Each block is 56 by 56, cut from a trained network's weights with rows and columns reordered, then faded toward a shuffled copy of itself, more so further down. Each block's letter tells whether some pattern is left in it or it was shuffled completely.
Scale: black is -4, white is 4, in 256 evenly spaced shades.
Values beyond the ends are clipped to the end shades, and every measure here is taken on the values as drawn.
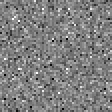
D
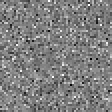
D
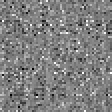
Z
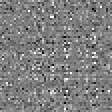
Z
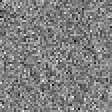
D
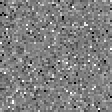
D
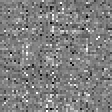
Z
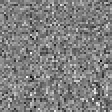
Z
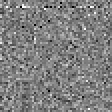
Z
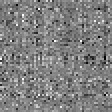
Z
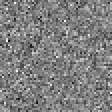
D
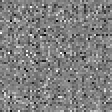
Z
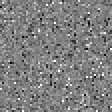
D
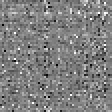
Z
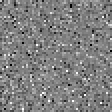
D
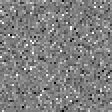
D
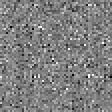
Z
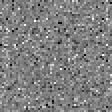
D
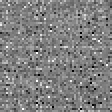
Z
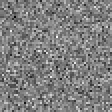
D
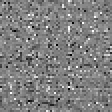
Z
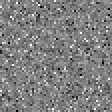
D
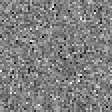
D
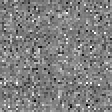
Z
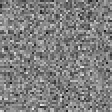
Z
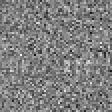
Z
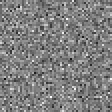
Z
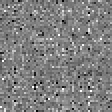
Z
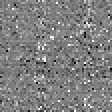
Z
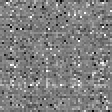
Z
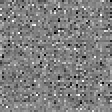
Z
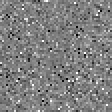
D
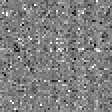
Z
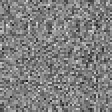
Z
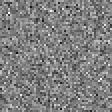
D
